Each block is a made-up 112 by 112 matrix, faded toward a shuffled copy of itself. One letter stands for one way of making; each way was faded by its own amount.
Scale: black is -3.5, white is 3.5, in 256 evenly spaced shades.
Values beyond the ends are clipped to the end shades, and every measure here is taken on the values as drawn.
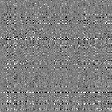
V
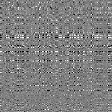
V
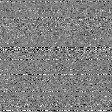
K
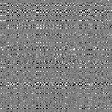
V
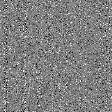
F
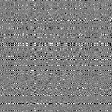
V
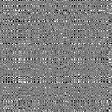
V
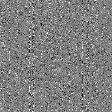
F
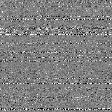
K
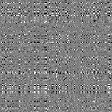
V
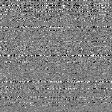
K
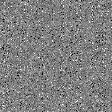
F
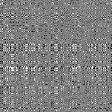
V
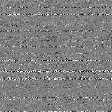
K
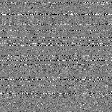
K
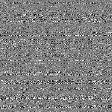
K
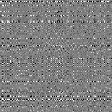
V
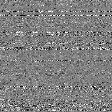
K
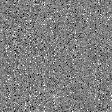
F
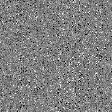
F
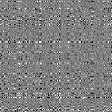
V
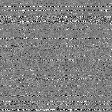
K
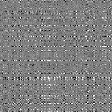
V
